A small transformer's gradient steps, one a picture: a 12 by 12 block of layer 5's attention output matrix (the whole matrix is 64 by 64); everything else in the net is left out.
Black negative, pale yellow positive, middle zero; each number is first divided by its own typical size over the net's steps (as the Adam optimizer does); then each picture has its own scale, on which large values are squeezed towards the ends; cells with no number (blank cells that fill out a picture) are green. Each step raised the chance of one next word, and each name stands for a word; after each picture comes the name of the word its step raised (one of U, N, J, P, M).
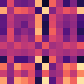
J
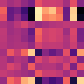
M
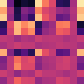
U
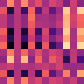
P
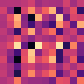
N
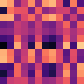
P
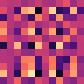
N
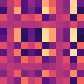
N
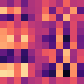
P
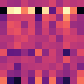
M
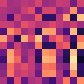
N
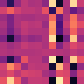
J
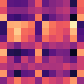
U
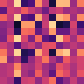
U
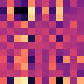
M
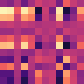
M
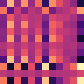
J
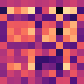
N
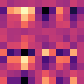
M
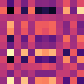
M
